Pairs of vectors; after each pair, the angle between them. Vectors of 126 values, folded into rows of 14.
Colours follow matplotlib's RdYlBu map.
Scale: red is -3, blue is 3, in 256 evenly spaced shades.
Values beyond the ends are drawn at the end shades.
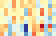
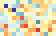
orthogonal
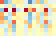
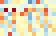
nearly parallel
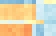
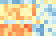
nearly parallel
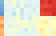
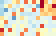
partly aligned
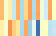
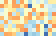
orthogonal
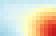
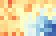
nearly opposite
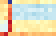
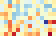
partly aligned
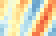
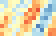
nearly opposite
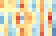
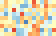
partly opposed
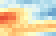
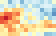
nearly parallel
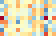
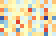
nearly opposite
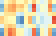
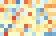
orthogonal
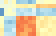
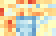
nearly opposite
